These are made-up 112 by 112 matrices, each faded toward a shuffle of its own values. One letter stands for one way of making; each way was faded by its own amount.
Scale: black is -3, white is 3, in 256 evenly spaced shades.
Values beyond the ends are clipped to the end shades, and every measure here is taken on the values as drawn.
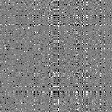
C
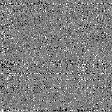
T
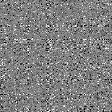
T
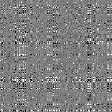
C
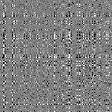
C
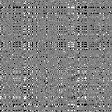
C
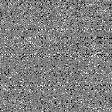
T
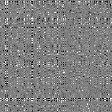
C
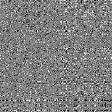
T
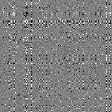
C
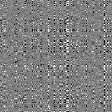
C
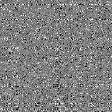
T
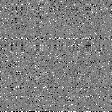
T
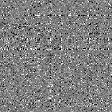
T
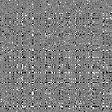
C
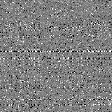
T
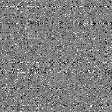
T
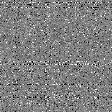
T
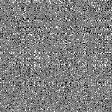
T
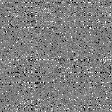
T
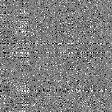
T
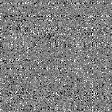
T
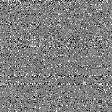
T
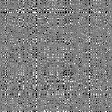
C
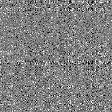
T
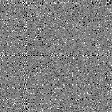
T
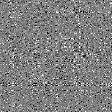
T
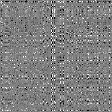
C
